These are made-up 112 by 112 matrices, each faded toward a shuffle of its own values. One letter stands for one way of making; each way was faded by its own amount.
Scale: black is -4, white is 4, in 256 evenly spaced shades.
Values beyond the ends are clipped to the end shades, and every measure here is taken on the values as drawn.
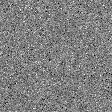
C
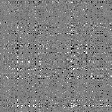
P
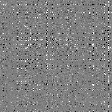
P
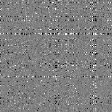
P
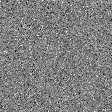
C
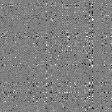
P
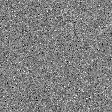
C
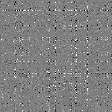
P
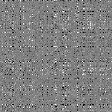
P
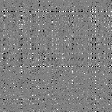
P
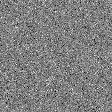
C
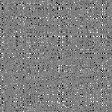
P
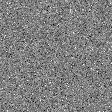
C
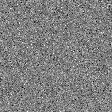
C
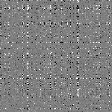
P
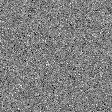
C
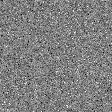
C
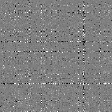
P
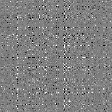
P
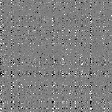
P
